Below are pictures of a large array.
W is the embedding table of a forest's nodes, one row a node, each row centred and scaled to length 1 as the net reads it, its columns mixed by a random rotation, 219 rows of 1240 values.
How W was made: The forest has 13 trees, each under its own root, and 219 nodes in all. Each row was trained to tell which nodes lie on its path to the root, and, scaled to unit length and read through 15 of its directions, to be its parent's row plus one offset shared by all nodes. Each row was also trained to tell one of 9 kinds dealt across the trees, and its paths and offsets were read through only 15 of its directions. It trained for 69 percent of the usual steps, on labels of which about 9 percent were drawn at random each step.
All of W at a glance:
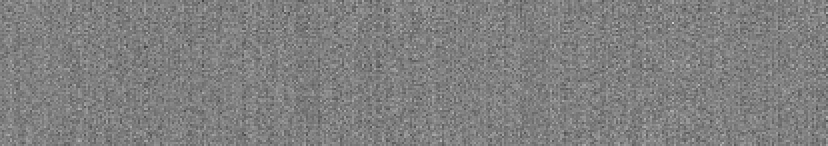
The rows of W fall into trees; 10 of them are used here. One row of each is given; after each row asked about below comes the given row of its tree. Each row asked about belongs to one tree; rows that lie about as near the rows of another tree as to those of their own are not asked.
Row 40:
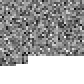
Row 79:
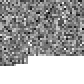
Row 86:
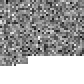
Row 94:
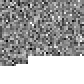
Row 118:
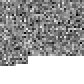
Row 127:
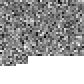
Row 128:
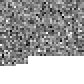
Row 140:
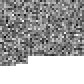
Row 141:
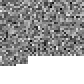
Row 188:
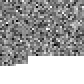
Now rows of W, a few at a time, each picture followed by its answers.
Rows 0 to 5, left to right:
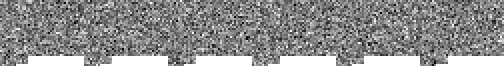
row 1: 86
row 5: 40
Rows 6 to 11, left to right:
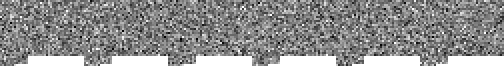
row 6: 140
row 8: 40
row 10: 127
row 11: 86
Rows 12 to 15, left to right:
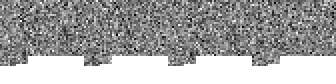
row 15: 86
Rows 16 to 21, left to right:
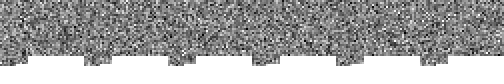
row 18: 140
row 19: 79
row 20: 188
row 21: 40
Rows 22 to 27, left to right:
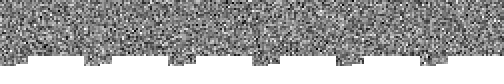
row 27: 86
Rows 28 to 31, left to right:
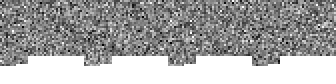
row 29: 128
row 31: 94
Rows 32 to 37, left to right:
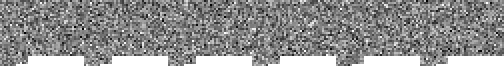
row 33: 188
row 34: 79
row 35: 86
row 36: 188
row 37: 86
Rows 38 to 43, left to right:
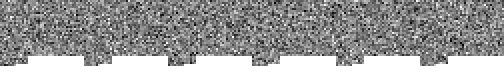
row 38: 118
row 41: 86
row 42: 40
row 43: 140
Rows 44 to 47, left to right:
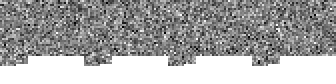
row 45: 188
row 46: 140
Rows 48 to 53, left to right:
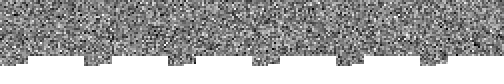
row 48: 188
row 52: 141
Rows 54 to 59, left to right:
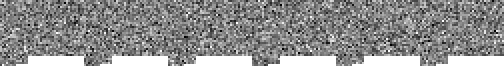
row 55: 140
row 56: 128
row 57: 94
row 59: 40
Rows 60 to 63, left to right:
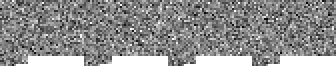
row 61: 188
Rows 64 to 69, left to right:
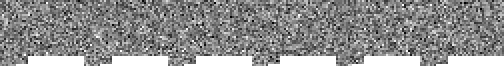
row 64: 128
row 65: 127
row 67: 141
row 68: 118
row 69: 94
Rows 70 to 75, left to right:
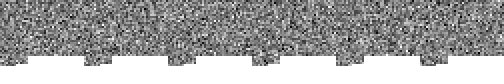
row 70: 118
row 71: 94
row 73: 188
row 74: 118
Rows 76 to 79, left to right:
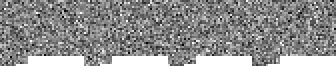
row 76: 188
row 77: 86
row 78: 118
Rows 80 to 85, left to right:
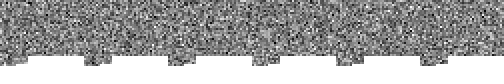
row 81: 141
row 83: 127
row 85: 118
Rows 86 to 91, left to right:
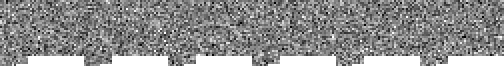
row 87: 141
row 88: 40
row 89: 188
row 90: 79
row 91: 118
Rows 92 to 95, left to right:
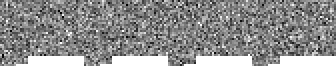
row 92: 128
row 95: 86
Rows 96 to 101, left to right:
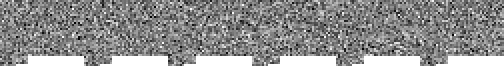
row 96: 40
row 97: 127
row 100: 40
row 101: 40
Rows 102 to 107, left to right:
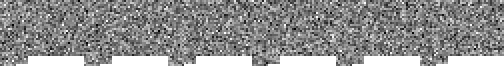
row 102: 128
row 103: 188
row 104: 86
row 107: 140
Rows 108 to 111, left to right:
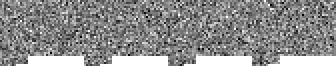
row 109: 118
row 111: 40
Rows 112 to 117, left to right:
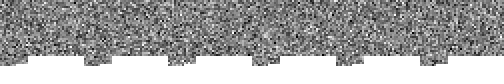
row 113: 188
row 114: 86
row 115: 127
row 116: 40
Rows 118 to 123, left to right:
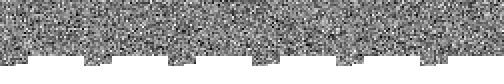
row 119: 86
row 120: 40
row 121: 86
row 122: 86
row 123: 128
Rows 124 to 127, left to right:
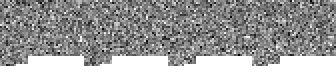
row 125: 140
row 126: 118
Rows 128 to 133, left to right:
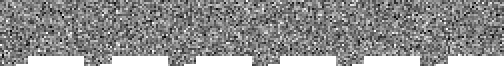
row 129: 128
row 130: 127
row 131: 94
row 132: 188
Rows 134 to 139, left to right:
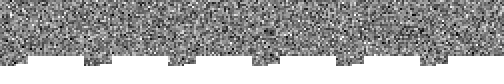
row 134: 140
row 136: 94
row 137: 188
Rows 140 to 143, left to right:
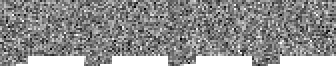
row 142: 118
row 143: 188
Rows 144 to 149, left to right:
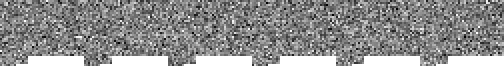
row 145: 40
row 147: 188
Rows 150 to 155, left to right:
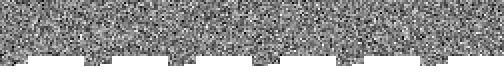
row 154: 86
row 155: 188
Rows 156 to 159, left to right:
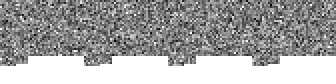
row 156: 140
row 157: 86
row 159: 127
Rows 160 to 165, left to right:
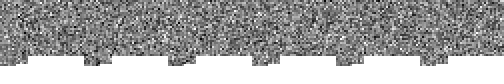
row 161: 40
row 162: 140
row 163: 40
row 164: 79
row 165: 79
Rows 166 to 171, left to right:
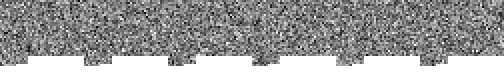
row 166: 128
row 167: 128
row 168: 40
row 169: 140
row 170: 86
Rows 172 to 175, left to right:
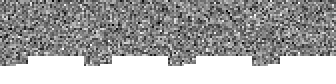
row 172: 94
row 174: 128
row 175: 128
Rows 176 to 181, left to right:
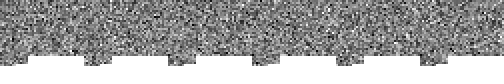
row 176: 118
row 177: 118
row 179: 40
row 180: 127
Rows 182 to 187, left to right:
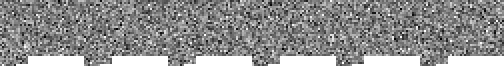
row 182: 127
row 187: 188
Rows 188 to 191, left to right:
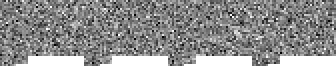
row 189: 40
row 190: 40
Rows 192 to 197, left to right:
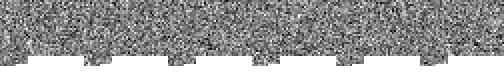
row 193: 86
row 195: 141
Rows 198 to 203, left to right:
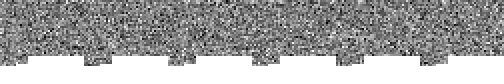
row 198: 86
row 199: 118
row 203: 40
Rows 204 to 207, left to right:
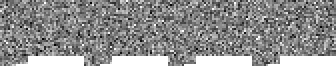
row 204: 86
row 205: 86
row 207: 79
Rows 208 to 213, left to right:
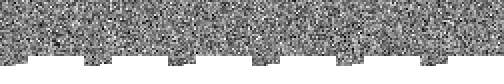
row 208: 188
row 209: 118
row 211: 79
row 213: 127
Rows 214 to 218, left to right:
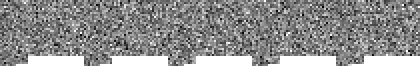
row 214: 141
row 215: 40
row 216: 188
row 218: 118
